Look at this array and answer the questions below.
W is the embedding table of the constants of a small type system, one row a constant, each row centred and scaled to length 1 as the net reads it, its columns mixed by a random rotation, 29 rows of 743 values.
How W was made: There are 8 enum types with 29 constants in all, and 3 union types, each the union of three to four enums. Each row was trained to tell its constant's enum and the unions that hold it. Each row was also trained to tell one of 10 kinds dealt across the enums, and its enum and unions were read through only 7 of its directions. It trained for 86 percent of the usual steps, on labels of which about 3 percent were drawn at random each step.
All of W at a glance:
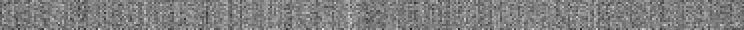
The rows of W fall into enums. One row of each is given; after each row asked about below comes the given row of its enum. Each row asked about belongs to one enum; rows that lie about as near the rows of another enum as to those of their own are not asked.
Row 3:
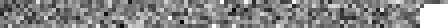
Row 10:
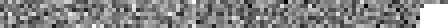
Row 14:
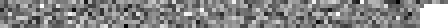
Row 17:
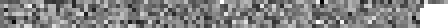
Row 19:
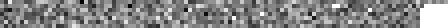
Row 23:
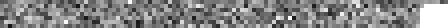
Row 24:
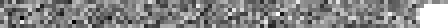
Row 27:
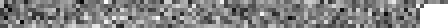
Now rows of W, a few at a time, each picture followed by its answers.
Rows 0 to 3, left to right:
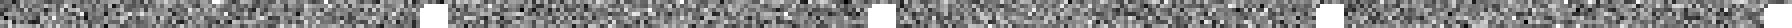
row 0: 3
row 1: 14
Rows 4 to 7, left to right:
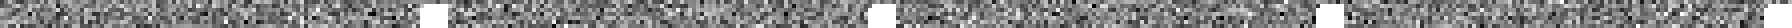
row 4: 24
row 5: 17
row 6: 27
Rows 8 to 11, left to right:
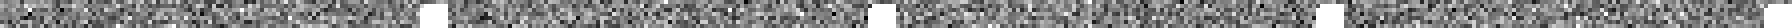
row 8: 24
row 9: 27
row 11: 14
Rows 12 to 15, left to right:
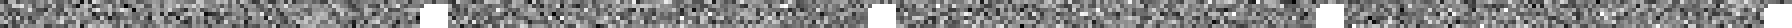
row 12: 19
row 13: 19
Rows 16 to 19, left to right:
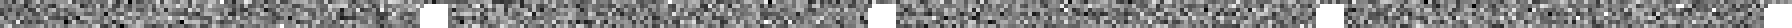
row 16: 3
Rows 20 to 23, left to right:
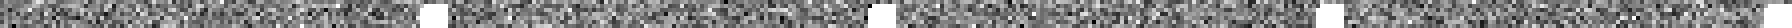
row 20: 24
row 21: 27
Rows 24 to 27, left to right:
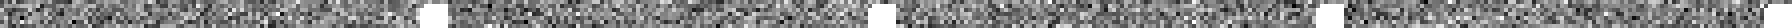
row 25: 3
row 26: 24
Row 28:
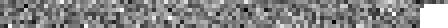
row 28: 3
